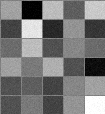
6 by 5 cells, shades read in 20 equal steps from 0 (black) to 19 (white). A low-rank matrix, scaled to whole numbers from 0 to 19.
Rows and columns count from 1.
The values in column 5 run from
1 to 19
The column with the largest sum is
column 5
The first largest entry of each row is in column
5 2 2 3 5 5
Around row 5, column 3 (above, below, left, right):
13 5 7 10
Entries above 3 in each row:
4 4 5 4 5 5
